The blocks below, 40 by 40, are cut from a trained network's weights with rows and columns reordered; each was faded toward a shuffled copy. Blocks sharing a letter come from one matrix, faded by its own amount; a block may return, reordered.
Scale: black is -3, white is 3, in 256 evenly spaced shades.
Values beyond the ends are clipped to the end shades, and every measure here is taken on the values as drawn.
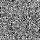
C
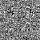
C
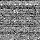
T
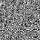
C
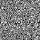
C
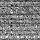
T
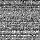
T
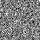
C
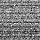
T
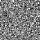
C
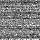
T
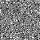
C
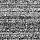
T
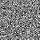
C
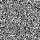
C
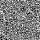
C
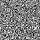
C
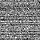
T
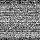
T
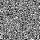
C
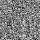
C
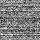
T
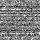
T
